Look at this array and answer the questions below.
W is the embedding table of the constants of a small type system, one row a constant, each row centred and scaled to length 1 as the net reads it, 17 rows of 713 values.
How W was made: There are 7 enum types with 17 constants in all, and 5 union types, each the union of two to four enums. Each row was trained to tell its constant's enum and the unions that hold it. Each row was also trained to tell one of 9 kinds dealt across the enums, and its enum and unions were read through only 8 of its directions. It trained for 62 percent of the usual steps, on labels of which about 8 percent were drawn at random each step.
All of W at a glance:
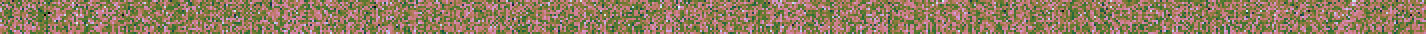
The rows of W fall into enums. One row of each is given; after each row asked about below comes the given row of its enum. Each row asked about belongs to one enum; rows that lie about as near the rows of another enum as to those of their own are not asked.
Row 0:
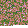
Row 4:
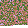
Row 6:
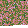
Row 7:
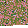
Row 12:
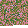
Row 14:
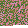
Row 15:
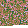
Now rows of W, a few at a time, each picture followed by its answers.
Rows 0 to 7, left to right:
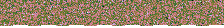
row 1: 15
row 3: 14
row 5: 12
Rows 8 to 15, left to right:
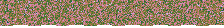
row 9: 15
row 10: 4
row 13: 14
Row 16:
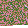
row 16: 15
